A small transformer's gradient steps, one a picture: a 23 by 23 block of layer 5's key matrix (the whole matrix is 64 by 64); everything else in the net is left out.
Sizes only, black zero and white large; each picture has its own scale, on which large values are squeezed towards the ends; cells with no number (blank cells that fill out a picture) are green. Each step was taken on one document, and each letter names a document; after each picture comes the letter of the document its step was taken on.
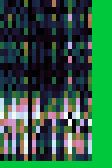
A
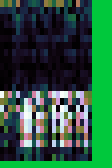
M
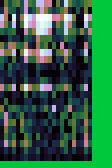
M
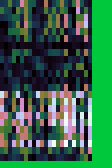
M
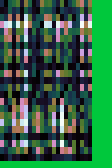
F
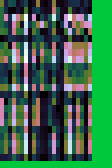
A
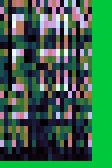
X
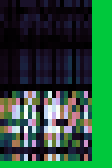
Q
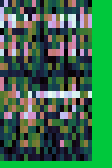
F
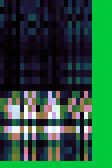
Q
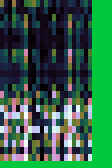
Q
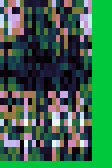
M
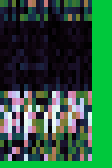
Q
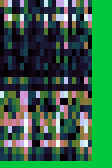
M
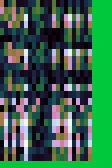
A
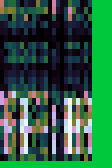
A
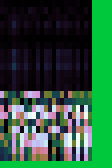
Q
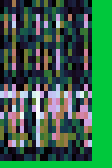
X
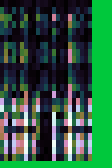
A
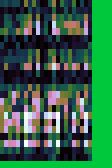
X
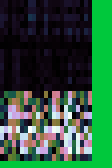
Q
